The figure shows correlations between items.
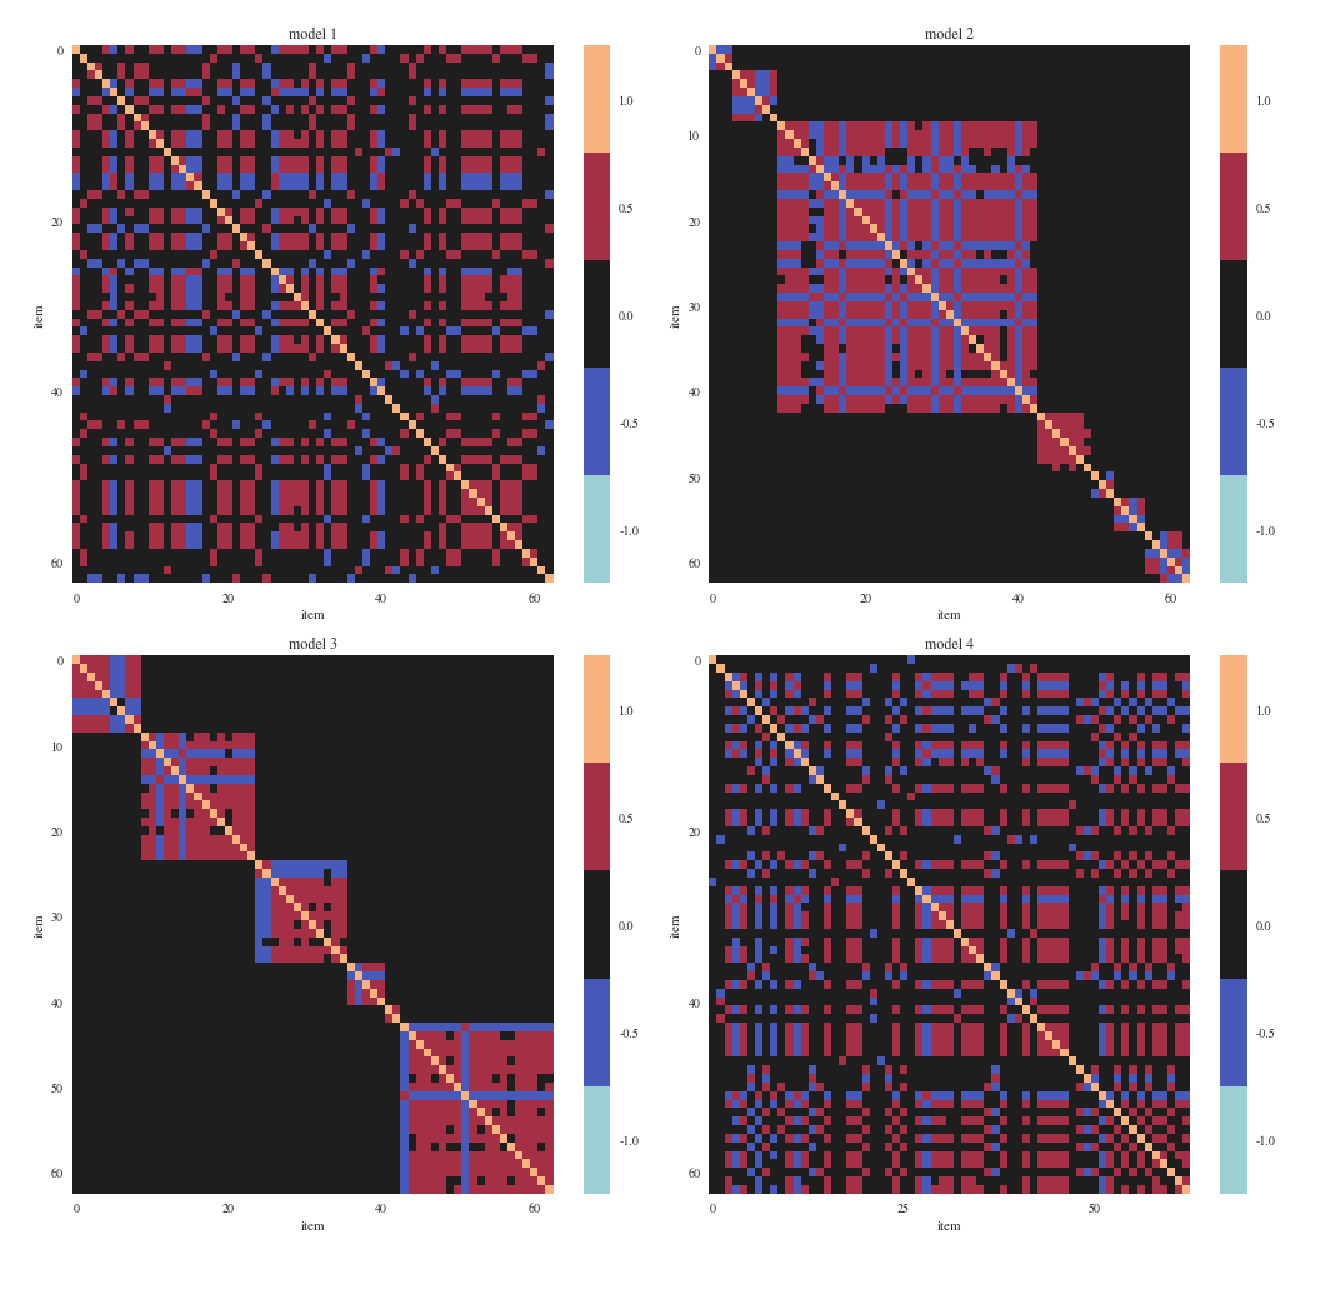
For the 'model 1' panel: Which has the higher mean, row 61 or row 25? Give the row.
61
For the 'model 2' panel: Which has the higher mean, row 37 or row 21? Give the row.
21
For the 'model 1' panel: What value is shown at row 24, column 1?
0.5
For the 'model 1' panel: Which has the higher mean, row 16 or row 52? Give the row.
52
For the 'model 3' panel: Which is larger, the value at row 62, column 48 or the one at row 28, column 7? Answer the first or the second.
the first
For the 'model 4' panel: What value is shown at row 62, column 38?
0.5
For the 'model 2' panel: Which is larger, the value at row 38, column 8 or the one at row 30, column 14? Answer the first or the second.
the first
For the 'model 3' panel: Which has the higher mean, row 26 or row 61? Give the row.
61
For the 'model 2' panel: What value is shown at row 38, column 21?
0.5
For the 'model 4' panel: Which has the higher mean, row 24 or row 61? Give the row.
24
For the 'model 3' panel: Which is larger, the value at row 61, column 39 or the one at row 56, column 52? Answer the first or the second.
the second
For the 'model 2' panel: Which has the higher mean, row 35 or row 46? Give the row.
35
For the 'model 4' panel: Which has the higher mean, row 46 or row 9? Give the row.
46
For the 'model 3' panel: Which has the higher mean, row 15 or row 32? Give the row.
15
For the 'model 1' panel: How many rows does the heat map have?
63
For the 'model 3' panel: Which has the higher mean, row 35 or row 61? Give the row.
61
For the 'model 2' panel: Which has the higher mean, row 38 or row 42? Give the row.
42
